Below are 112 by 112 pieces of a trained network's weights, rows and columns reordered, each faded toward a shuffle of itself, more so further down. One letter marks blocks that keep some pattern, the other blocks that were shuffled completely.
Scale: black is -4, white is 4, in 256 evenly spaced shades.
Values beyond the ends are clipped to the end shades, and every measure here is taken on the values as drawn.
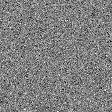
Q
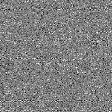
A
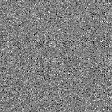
A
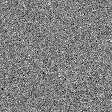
Q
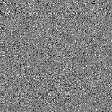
A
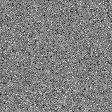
Q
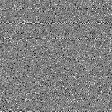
A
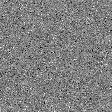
Q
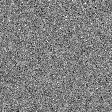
Q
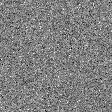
Q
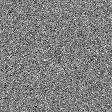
Q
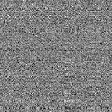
A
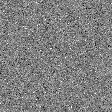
Q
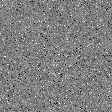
Q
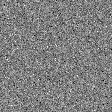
Q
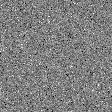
Q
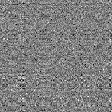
A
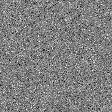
Q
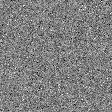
Q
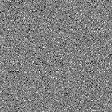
A
